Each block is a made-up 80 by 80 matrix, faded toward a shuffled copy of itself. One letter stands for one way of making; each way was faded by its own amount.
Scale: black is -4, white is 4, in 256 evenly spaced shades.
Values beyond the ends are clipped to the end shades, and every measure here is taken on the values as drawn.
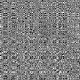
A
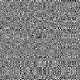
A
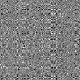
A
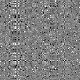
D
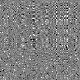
D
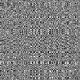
A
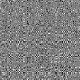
A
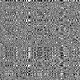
A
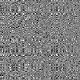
A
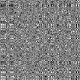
A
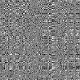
A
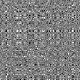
A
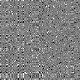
D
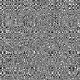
A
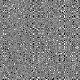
D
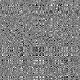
A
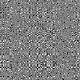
D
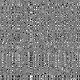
D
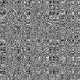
A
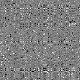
D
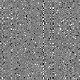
D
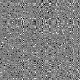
D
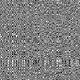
A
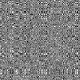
A
